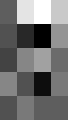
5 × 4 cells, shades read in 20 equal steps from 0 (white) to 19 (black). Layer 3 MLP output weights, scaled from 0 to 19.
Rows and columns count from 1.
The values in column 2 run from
2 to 16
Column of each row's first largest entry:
1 3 1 3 1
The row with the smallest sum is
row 1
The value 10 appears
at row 4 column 4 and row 5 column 2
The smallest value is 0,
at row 1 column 3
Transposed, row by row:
12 13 14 9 13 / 2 16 9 13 10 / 0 19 7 18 12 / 4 8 11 10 12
